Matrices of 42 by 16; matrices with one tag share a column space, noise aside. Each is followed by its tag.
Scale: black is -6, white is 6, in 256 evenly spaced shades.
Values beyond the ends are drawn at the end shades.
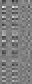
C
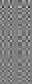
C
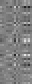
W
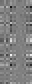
W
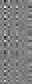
C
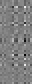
W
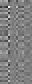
C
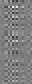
C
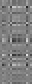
W
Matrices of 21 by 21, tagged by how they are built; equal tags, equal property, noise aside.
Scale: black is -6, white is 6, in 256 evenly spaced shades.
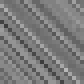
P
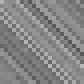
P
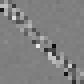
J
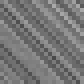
P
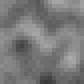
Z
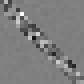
J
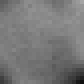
Z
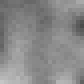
Z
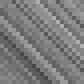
P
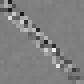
J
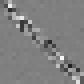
J
